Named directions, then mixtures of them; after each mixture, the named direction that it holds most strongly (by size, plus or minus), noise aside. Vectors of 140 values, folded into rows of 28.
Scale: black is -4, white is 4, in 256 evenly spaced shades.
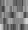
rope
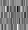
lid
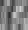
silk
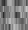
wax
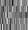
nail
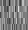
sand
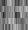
wax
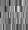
sand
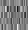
lid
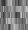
wax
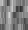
silk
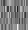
lid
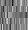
nail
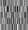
lid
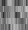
wax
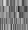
sand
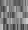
rope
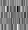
lid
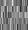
nail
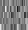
lid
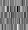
lid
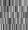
sand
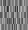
sand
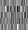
lid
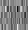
lid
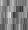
silk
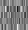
lid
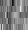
silk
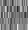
lid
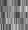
wax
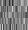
nail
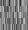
sand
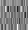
lid
